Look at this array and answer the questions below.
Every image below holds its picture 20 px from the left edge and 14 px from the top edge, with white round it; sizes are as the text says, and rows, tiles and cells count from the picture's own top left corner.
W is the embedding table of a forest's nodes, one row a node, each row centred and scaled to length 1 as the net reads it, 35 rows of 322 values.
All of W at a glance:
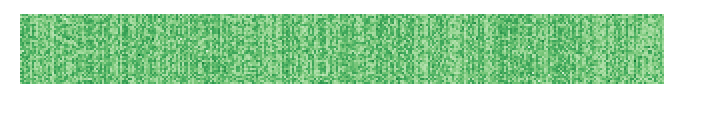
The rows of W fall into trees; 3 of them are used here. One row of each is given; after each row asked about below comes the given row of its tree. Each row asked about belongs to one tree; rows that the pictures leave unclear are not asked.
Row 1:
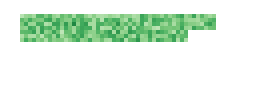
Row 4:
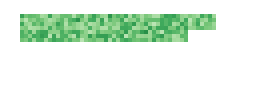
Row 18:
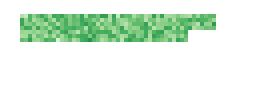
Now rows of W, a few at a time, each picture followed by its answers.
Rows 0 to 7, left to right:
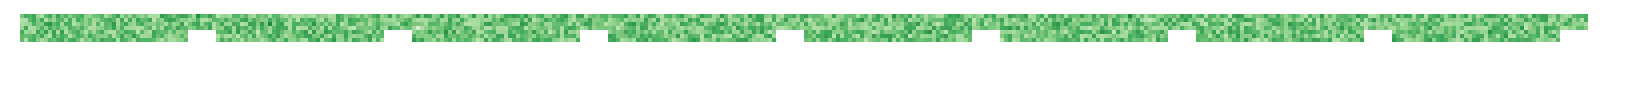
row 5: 18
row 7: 4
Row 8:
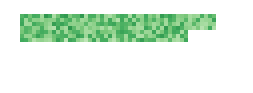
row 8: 4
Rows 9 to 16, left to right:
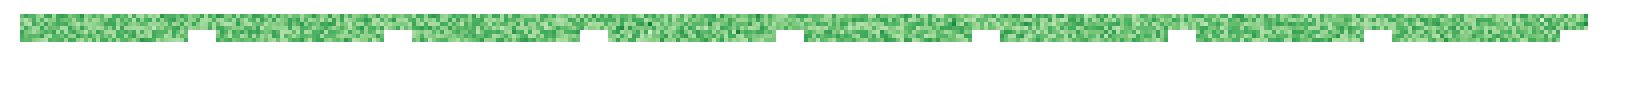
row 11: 18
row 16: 1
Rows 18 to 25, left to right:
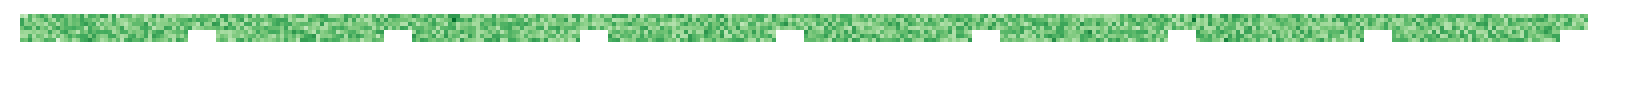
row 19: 18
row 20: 4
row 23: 1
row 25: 4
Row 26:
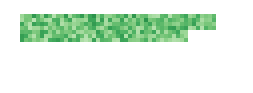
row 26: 4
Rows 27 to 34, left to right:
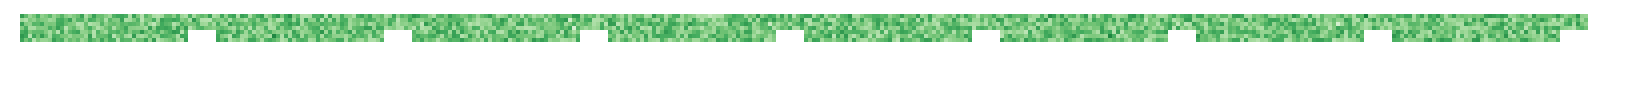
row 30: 1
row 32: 18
